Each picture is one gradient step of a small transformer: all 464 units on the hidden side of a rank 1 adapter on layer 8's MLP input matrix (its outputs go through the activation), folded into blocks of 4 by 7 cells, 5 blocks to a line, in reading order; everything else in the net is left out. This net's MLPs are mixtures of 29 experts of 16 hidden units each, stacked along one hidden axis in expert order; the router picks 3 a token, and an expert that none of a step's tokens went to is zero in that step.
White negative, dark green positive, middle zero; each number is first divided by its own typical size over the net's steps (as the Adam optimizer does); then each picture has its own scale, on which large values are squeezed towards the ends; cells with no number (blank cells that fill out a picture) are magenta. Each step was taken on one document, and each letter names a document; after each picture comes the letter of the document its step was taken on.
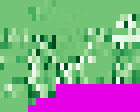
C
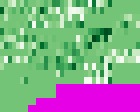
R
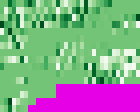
R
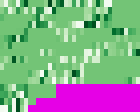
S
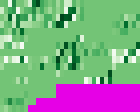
R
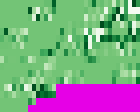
C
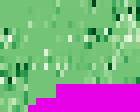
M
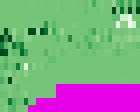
M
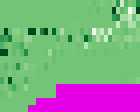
M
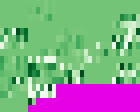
C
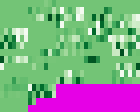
C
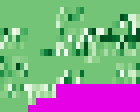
C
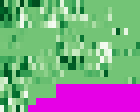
S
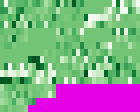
S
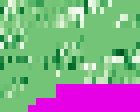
R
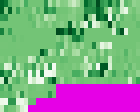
S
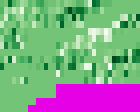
R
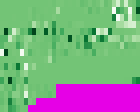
M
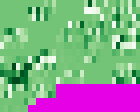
C
